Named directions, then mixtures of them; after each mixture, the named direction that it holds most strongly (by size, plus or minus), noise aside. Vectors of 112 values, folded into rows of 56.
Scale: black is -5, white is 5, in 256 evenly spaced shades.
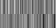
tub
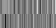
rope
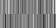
tub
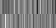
rope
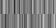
tub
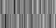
rope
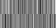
rope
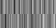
tub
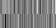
rope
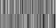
tub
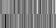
rope
